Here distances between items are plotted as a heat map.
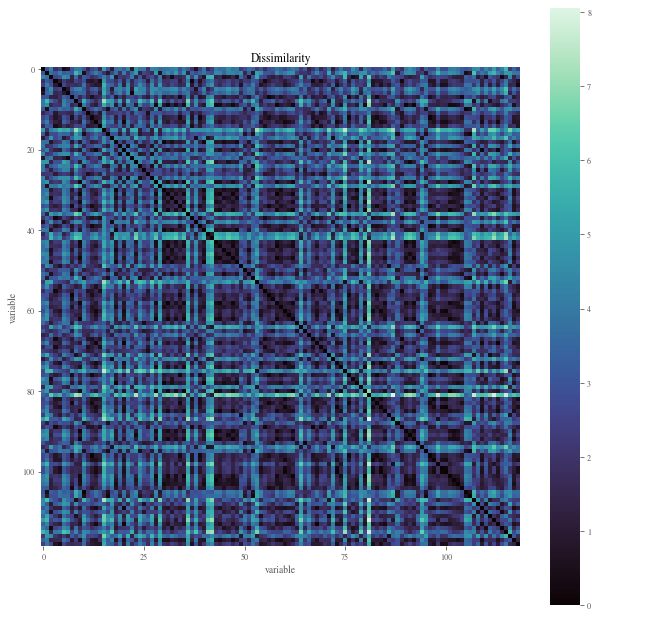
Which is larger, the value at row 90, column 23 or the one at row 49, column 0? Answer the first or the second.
the second
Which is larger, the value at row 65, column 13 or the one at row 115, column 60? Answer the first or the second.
the second
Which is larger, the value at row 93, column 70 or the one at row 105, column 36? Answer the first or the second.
the second
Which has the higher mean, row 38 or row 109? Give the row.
38
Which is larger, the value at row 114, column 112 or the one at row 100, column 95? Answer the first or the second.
the second
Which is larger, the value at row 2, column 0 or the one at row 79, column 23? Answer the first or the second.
the second
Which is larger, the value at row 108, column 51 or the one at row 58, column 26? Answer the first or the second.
the second
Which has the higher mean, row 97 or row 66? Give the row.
66
